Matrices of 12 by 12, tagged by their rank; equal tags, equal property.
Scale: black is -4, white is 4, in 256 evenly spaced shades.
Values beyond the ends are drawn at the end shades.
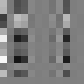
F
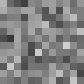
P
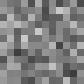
P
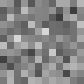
P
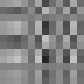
F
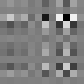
F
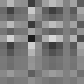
F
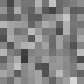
P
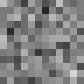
P
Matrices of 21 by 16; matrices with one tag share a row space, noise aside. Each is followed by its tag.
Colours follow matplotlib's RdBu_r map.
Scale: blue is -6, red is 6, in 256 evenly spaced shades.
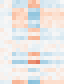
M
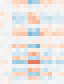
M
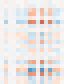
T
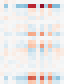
T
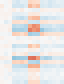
M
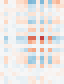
T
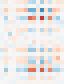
T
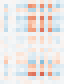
T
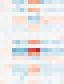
M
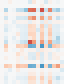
T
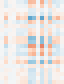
T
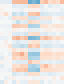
M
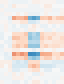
M
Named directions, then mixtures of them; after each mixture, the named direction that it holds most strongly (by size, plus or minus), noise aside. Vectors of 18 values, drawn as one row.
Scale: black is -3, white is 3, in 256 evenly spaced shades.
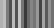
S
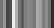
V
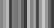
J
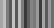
S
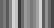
V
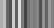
S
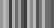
J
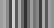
S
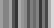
V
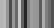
S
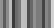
V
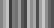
J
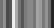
V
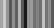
S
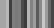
J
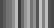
S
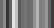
V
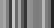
J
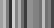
S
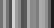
V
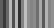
S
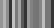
J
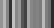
J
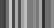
S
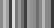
J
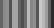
J
